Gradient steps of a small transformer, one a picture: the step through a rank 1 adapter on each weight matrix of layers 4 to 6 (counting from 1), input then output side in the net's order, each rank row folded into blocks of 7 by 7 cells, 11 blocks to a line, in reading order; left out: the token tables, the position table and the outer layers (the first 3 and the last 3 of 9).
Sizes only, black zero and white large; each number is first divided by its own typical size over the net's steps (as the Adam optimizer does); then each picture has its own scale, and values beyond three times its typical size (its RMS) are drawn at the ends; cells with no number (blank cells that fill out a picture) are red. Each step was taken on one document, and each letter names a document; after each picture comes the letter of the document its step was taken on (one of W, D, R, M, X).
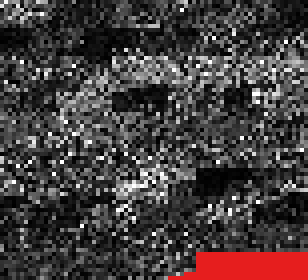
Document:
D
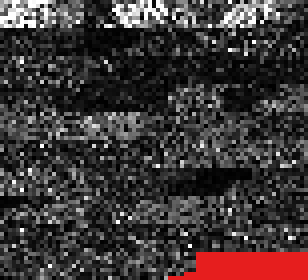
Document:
D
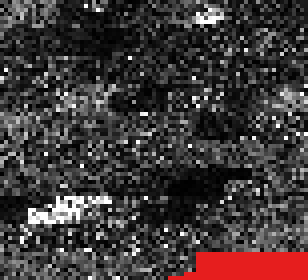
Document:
D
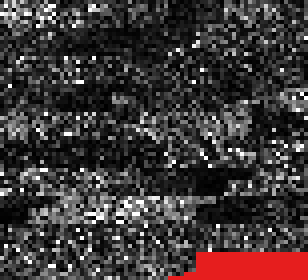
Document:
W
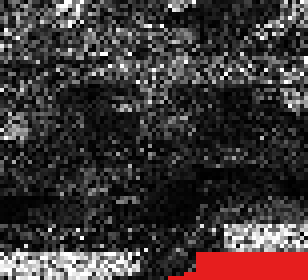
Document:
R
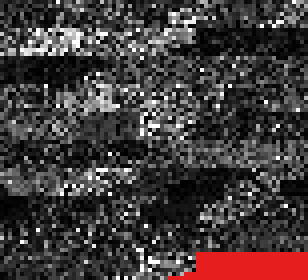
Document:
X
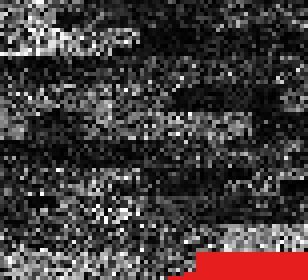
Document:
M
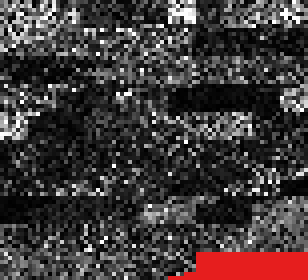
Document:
M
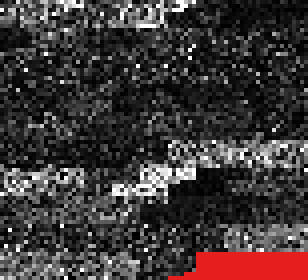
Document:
W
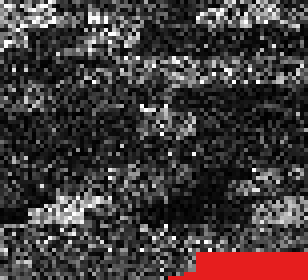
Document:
M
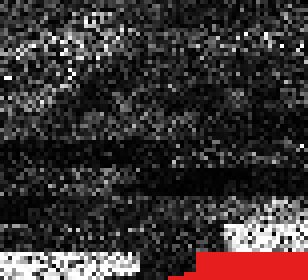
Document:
R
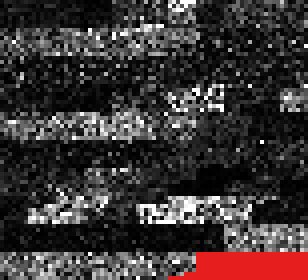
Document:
X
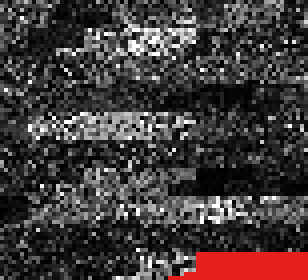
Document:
X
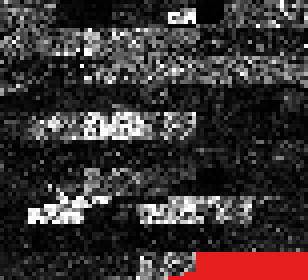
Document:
X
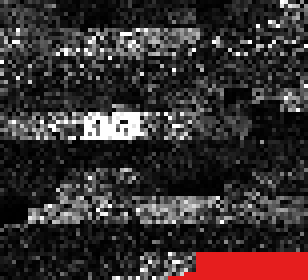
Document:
X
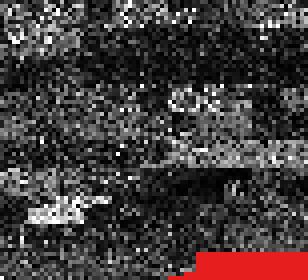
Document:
D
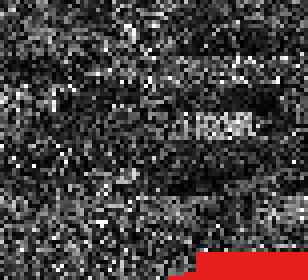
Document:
M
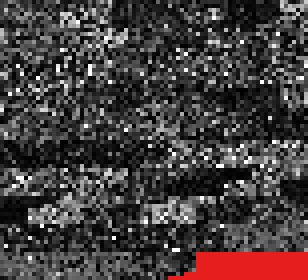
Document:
R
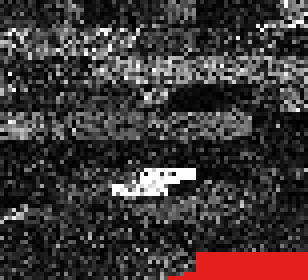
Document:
R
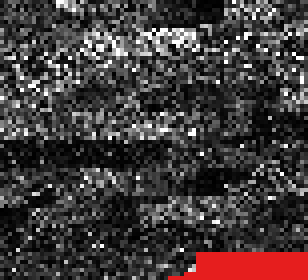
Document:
R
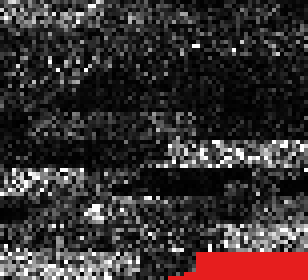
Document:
W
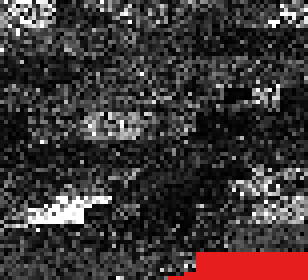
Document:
D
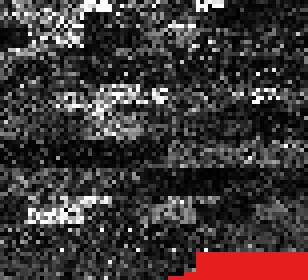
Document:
R
